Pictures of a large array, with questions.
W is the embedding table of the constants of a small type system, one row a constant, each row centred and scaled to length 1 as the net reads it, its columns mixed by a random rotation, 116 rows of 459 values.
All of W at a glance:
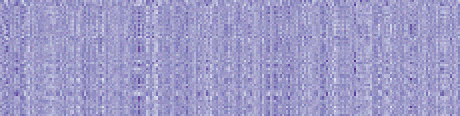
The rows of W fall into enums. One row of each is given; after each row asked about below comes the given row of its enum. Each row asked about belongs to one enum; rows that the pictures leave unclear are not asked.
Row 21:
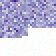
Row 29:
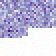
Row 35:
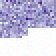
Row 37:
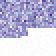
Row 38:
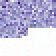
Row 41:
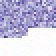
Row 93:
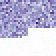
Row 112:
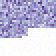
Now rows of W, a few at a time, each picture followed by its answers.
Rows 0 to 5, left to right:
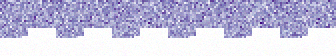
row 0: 37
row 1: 37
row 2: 93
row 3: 37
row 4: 93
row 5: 93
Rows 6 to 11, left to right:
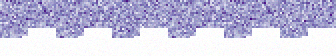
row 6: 35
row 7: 41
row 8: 21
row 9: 41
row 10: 35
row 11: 37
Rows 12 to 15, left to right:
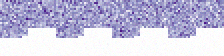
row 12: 35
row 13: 112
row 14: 29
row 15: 93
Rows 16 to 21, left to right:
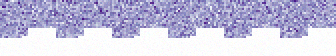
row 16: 38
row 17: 35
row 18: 112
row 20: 112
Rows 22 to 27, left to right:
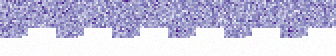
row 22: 112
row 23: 93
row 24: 21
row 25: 29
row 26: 37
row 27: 29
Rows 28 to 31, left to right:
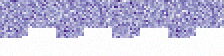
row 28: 21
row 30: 38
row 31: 29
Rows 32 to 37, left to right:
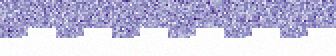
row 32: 29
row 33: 37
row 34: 21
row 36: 37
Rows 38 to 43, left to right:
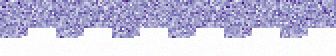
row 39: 41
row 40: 21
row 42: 38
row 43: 35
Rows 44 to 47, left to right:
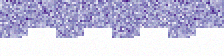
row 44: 35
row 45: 37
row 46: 21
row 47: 35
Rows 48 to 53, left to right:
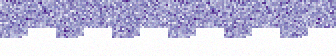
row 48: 35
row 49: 29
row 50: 21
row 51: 35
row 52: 112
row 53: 93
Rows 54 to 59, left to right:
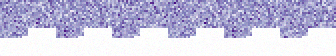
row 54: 93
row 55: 29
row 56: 112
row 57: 93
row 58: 29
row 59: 41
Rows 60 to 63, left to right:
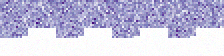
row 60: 93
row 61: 93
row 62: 37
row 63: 29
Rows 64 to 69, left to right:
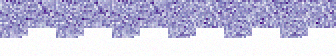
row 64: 35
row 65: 35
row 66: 35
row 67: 93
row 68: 93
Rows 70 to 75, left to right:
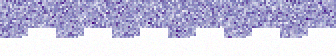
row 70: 112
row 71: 93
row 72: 93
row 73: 29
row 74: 41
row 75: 35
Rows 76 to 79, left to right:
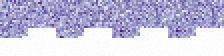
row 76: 112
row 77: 41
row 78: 29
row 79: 29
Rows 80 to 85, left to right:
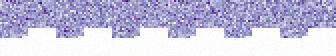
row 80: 35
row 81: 29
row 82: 21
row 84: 37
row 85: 41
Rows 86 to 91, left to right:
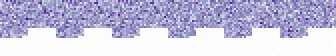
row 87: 112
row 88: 112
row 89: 37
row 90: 93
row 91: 29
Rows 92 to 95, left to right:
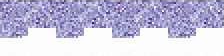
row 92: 93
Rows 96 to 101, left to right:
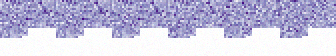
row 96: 35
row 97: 35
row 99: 112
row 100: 38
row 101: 21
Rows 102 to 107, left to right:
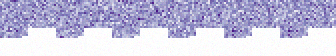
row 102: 21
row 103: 41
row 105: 37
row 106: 29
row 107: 29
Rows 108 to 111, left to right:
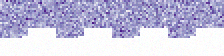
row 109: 93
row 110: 29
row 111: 112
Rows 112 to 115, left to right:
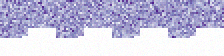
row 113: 21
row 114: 35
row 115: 41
